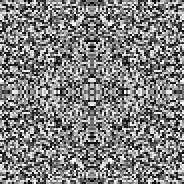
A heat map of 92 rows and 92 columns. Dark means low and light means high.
Stripes: none. Grain: fine. Odd rows or columns: none. Seam: none. Mirror symmetry: left to right and top to bottom. Slope: none. Average level on the scale: 50%. Histogram: flat.
